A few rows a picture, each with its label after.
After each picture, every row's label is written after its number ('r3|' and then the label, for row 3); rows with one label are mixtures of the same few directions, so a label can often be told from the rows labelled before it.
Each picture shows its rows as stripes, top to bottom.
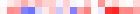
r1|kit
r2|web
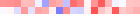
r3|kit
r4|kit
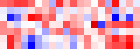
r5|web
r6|web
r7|web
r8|kit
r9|kit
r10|web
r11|web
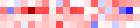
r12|kit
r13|web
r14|kit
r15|kit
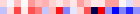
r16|web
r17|kit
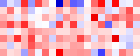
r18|kit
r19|web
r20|kit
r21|web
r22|web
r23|web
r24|web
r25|kit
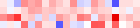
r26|web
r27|web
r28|web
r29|kit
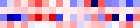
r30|kit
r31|kit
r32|web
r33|web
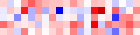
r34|web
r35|kit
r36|web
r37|kit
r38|web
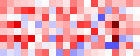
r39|kit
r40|web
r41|kit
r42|web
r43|kit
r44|web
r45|web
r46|kit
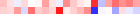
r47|kit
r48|kit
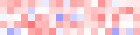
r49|kit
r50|web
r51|kit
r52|web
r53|web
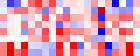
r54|web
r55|kit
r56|kit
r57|kit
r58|kit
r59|kit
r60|web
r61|web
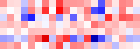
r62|kit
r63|kit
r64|web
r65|kit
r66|web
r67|kit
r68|kit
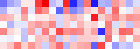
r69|kit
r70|kit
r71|kit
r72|web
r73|kit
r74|web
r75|kit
